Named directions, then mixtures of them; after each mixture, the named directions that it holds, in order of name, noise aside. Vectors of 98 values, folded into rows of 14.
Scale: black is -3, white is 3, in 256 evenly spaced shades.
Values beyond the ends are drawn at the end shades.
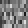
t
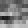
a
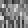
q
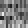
a, q, t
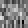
q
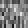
q, t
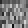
q, t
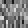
q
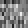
q, t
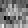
a, q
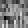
a, q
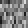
t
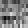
a, q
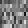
t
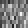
q, t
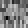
a, q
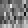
a, t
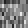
q, t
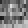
a, t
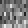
a, t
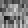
a, q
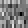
q, t
